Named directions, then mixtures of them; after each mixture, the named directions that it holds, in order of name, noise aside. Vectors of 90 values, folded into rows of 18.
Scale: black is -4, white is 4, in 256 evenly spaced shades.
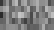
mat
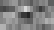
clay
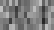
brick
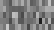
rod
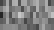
mat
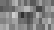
clay, rod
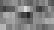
clay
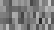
rod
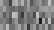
rod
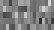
brick, clay, rod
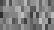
brick, mat, rod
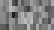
clay, mat, rod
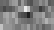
clay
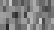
brick, mat, rod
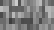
brick, mat, rod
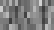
brick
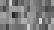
mat, rod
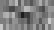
brick, clay, rod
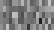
rod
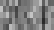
brick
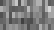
brick, mat, rod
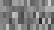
rod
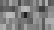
brick, clay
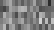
clay, rod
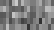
mat, rod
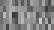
rod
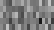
rod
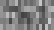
brick, clay, rod
